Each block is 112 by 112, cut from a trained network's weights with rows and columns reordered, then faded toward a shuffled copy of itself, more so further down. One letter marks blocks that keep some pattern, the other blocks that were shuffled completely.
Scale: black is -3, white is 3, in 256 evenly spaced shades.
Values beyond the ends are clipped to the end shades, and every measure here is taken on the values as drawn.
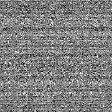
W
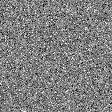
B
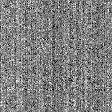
W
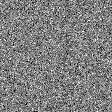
B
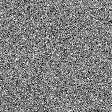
B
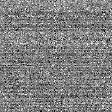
W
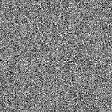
W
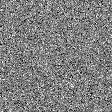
B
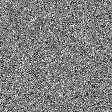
B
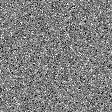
B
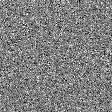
B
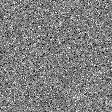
B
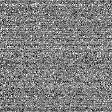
W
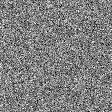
B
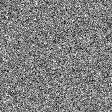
B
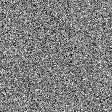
B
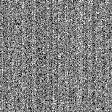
W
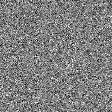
W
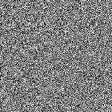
W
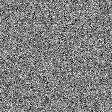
B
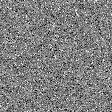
B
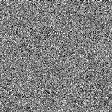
W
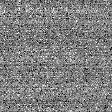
W
